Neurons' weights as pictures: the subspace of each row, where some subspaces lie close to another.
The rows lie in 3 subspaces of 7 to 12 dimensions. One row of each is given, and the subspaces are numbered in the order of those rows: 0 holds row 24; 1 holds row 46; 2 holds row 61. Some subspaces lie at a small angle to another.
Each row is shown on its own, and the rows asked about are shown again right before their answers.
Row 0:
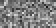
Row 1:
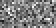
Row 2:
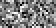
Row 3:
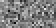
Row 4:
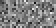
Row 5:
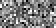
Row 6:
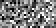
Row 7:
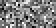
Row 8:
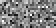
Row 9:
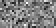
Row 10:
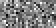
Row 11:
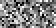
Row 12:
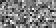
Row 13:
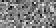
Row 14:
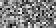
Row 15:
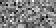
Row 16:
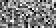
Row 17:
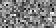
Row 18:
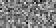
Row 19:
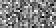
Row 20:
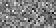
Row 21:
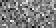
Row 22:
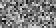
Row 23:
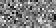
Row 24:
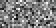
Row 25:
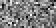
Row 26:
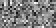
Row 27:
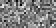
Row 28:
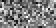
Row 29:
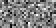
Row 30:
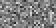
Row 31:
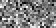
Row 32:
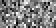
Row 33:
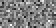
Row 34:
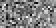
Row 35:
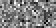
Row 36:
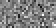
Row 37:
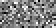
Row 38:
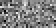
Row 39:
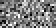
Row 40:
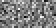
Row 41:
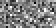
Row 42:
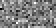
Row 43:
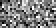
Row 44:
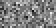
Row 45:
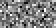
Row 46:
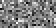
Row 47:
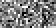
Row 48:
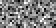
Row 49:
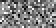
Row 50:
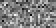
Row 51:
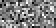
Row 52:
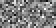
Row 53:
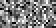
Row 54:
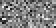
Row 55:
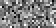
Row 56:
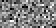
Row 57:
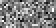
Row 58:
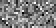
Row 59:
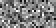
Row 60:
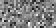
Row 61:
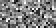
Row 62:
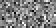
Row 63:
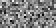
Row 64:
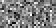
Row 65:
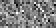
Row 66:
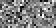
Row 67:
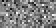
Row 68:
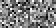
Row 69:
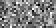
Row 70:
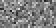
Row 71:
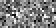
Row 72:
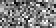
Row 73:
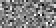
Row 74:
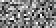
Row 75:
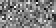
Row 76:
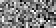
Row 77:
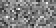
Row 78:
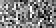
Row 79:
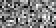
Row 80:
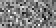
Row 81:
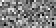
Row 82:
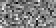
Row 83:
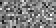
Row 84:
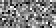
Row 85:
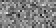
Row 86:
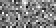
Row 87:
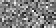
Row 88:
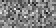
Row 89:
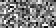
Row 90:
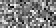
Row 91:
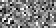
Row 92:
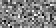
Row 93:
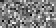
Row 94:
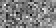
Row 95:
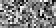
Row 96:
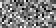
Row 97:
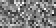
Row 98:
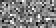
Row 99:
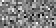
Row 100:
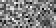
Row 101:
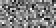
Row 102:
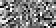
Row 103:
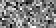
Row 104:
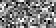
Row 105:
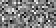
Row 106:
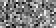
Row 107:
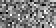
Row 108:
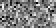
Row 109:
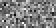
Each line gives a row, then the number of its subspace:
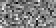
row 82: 0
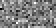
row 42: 1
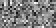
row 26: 0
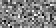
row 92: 2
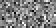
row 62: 1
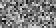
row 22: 2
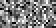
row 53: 0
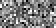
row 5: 1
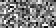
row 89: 2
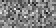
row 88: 0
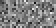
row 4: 1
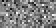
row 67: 0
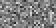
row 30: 0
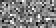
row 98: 2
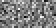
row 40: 1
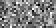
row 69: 1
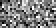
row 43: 2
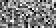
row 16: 2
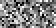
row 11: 1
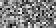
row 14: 2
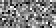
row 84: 0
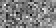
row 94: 0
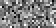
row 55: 2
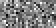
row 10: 0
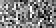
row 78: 0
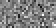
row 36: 2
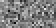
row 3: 0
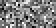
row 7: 1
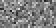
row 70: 1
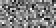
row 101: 2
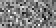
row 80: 0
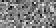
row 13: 1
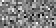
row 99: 2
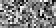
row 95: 1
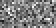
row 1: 2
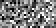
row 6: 1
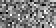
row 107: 0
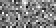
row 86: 2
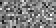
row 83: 2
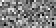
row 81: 2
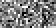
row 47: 0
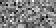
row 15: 2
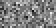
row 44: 1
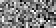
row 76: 1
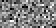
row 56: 0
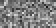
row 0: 2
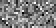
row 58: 0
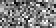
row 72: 0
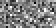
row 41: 1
